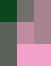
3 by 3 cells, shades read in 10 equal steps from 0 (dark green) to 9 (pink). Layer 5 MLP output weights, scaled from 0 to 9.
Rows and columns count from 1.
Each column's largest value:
3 9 9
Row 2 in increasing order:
3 6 7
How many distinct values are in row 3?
2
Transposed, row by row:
0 3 3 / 4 7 9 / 6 6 9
